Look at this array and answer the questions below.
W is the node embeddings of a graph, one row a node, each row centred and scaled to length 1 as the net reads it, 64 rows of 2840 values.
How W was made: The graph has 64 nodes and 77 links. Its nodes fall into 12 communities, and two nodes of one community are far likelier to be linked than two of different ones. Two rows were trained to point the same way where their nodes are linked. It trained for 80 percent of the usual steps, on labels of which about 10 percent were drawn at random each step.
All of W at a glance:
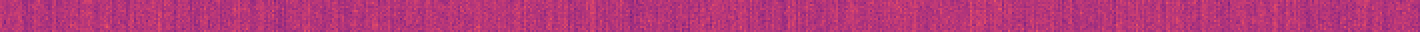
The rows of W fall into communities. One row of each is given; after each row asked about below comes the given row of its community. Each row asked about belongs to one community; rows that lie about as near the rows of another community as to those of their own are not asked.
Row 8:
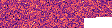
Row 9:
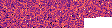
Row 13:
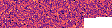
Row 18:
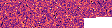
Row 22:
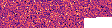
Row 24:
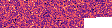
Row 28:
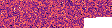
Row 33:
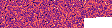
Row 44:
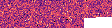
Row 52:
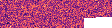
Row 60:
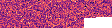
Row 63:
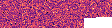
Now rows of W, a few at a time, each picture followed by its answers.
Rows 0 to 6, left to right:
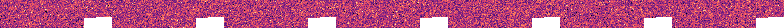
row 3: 24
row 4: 33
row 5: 28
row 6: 24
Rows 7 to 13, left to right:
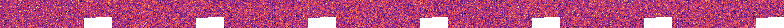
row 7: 44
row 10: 18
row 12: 52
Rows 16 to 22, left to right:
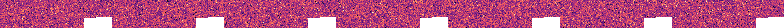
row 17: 9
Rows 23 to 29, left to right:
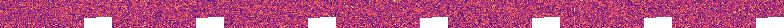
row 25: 52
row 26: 60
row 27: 33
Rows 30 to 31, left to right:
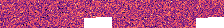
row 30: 8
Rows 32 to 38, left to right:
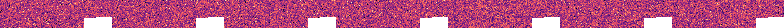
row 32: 44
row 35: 24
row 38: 24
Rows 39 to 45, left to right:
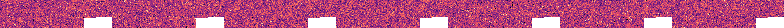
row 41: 44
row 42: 44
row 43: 22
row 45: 52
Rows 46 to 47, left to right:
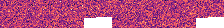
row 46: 9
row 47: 8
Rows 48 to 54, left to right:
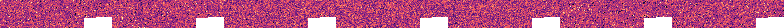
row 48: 8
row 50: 60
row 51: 13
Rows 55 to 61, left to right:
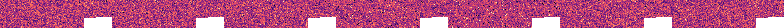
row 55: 52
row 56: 8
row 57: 33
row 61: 9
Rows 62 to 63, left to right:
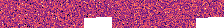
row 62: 13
